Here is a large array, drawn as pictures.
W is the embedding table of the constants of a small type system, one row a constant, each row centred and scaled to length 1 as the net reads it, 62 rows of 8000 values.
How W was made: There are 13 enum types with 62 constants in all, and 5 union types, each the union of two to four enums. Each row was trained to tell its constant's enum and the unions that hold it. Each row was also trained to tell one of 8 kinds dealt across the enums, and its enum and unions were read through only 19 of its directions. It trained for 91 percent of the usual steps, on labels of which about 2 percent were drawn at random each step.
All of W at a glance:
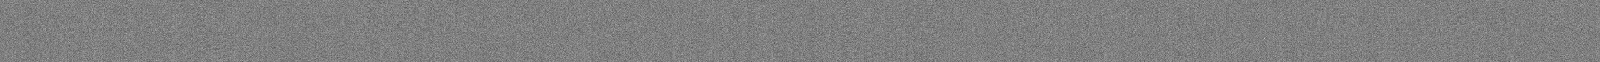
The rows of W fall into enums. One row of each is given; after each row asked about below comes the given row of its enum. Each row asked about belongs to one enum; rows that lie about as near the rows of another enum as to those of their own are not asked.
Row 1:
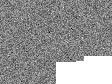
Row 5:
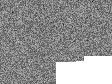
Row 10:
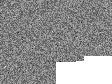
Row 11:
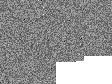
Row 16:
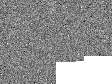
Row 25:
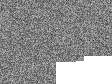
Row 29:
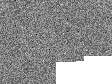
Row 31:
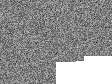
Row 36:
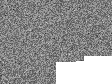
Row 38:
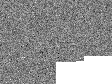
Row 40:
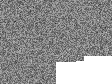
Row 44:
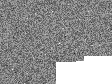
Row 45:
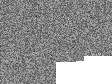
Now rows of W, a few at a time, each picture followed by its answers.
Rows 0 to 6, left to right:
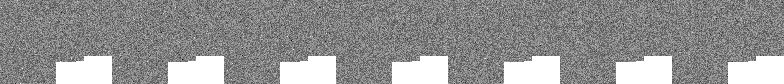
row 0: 44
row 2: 31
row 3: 29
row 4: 31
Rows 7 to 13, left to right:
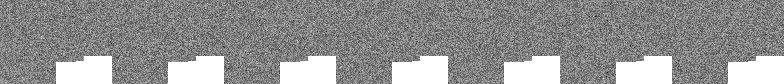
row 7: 11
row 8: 40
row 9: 40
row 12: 10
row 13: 40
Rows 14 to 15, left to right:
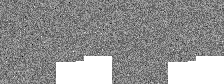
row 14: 45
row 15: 25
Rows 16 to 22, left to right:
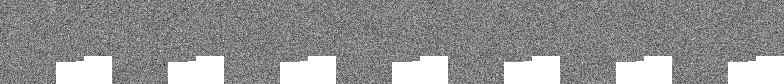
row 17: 16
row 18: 11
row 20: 5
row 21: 29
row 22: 11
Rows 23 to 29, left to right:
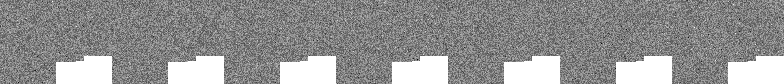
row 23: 29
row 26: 31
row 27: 5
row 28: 45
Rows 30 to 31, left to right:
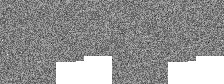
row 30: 45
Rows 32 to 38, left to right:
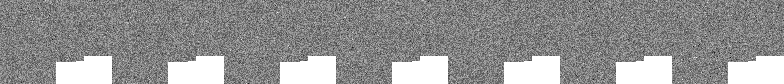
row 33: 25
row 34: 10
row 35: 40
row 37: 11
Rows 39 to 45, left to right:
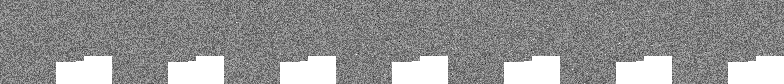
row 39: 25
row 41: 11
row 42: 25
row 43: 5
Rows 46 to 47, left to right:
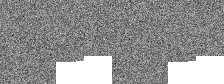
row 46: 31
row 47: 5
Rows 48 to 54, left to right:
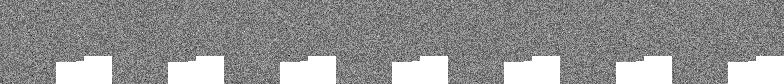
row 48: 40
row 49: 44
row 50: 40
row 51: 11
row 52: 25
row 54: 31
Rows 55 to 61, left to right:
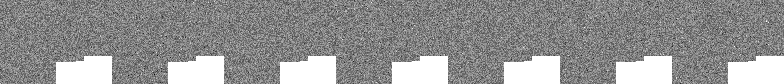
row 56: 38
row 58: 25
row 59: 5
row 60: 31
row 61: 38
